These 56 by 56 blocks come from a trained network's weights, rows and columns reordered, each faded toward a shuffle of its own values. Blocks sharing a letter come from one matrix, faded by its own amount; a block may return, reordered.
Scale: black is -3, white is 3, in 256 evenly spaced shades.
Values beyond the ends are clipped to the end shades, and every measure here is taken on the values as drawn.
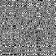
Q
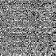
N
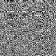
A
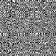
A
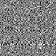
A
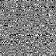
Q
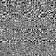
Q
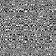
Q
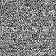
N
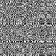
A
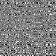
Q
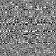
Q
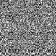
N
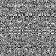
N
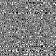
Q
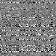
Q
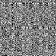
A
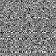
A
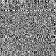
A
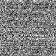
N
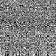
N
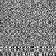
A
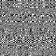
Q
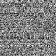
N
